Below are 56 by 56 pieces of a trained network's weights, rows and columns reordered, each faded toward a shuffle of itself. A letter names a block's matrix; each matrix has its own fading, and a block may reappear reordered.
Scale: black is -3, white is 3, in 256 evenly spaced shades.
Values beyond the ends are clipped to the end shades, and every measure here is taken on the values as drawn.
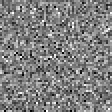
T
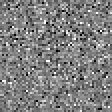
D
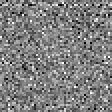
D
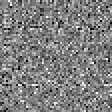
D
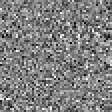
T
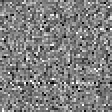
D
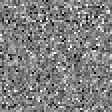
D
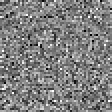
T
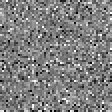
D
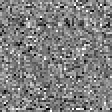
D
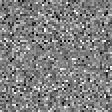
D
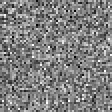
T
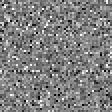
D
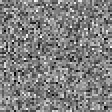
T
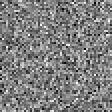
T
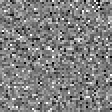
D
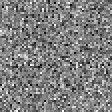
T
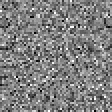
T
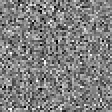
T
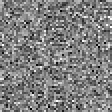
T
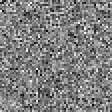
T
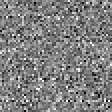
D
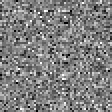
T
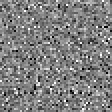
D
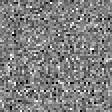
D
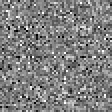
D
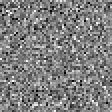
T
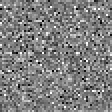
D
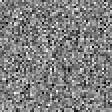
T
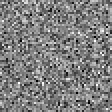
T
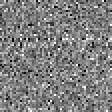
D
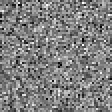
T
